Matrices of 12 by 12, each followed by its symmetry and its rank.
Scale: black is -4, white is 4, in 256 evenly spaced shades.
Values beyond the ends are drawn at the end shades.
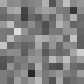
neither, full rank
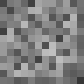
symmetric, full rank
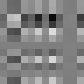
neither, rank one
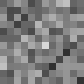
symmetric, full rank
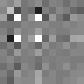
symmetric, rank two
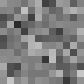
neither, full rank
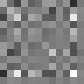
symmetric, rank two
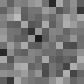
symmetric, full rank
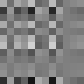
neither, rank one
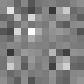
symmetric, rank two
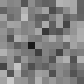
neither, full rank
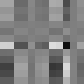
neither, rank one
